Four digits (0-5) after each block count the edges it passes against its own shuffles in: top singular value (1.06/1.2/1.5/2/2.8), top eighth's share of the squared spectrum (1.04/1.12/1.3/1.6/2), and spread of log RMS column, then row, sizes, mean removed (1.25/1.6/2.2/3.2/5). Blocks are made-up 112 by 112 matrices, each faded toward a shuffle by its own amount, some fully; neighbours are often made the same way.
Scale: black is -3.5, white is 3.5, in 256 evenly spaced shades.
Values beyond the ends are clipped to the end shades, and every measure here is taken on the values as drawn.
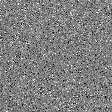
1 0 0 0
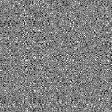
4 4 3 2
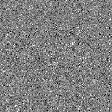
4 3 2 2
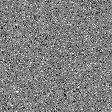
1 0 0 0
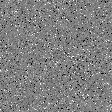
0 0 0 0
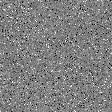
0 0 0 0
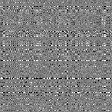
5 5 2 4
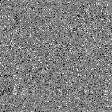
3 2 0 2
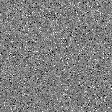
3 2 0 1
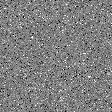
1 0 0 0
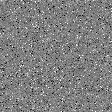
1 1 0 0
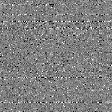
4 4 1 3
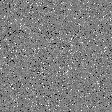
0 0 0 0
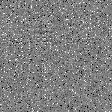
3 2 0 0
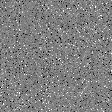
3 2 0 0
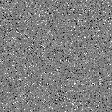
3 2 0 1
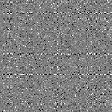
5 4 2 3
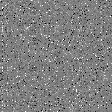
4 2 1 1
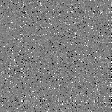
4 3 2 1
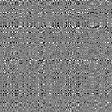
5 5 3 4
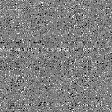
4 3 2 2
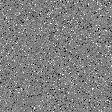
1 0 0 0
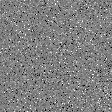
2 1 0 0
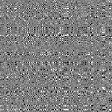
5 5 3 4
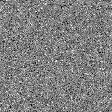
1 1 0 0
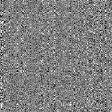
4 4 4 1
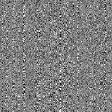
4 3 4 1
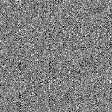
3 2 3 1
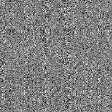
4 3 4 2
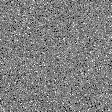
0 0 0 0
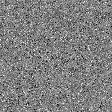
0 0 0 0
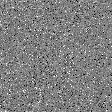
2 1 0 0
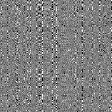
5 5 4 2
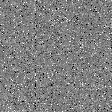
3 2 1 0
